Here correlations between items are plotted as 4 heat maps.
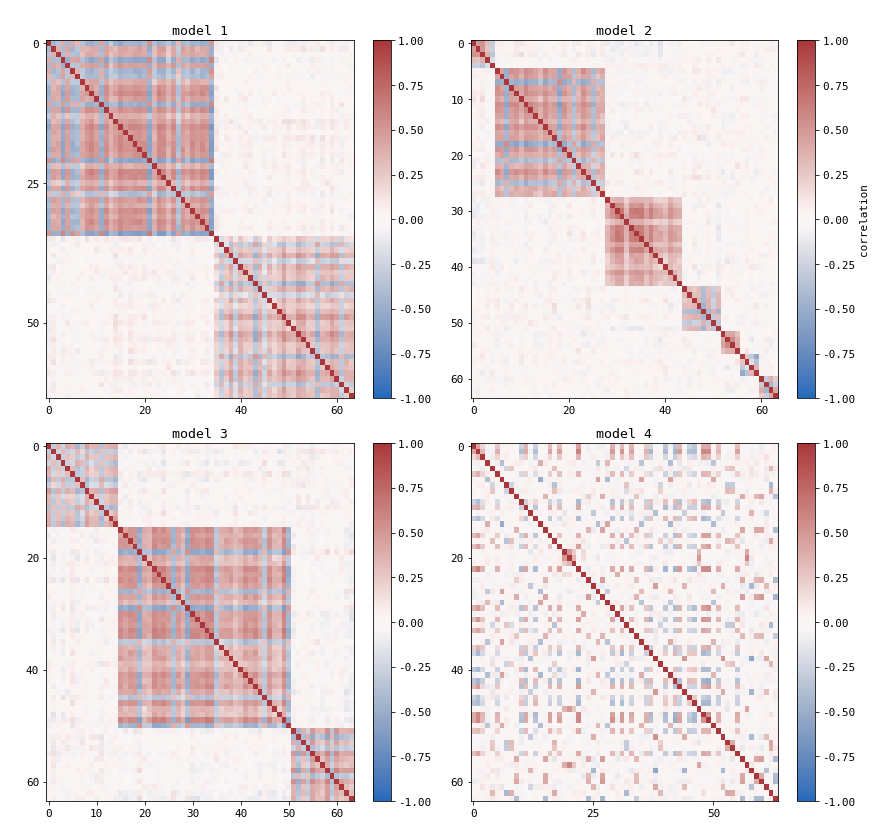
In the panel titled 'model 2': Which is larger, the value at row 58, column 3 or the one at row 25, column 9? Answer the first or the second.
the first
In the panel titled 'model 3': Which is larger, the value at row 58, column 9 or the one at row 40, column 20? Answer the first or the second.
the second
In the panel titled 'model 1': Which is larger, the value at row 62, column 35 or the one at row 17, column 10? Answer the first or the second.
the second
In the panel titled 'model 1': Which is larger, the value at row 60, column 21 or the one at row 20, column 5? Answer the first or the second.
the first
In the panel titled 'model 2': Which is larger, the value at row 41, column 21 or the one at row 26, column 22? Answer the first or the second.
the second
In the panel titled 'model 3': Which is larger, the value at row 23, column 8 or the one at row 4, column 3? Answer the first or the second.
the first
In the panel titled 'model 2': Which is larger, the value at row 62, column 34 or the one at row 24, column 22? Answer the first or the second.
the second
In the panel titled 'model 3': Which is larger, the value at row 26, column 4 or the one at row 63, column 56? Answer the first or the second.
the second
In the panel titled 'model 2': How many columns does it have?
64
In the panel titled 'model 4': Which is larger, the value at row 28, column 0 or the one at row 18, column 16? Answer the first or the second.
the second
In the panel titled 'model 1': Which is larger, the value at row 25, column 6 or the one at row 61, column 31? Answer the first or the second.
the second
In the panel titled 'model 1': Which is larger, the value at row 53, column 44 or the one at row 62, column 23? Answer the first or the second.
the first
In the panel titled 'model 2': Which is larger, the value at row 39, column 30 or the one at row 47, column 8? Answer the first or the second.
the first
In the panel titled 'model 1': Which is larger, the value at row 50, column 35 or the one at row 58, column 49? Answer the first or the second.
the second
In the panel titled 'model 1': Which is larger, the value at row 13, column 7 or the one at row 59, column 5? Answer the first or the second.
the first
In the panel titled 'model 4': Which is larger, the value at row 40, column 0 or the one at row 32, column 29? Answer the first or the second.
the second
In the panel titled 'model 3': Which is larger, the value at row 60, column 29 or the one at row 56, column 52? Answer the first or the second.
the first
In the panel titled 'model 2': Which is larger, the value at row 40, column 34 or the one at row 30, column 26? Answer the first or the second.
the first
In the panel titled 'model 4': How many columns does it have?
64
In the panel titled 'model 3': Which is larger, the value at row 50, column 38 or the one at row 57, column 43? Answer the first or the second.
the second
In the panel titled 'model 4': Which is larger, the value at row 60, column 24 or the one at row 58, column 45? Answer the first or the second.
the first
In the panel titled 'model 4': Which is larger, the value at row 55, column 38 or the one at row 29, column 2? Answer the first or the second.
the second
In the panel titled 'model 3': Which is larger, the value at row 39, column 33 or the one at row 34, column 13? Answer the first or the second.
the first
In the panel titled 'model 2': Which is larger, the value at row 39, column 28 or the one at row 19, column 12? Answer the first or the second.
the second
